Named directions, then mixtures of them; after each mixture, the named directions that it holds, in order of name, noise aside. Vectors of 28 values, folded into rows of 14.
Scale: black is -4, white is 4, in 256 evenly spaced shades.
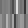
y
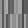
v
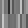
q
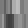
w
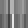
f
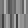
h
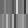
y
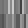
f, q, v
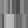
w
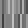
f, q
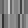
q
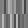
h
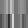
f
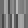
f, h, y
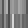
f, v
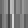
f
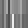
f, v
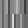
f, v, y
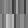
w, y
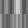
v, w, y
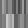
v, w, y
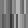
h, w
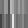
f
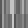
f, h, v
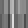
f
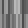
v, w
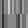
q
